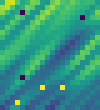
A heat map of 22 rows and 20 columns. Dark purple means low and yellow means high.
The grain runs diagonally up to the right. The halves do not mirror each other. Six lone cells stand out: three far higher and three far lower than their neighbours. There is an overall slope up to the top.
